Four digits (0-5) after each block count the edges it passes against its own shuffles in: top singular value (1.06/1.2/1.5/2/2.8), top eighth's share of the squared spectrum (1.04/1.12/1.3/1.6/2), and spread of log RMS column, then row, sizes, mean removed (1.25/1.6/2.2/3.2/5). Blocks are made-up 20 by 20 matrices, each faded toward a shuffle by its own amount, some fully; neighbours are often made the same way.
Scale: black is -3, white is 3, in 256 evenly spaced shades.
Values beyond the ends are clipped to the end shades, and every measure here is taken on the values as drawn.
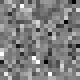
0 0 1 0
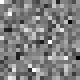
0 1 0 1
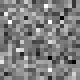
0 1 0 0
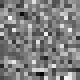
0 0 0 0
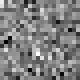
0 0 0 0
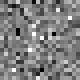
0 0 0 0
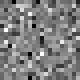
0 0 1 0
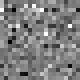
1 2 0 1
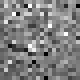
1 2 0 1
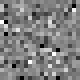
0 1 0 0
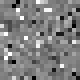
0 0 0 0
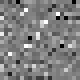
0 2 0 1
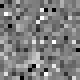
0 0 0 0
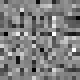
3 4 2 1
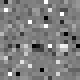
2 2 0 0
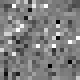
0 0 0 0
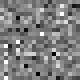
1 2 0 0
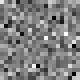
0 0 0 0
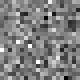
1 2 0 0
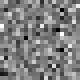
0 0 0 0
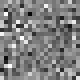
0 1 1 0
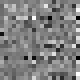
2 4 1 2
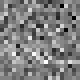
0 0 0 1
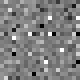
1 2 0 0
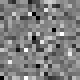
0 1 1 1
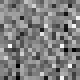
0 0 0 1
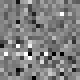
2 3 1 2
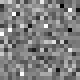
0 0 0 1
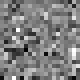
2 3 2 1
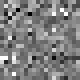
2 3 2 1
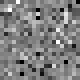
1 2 0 0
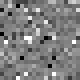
1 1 0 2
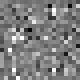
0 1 1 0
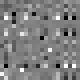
3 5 1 1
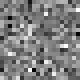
1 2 0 0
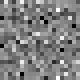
0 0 0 1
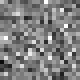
2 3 0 0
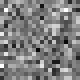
2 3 1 0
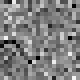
1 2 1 0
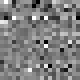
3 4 1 2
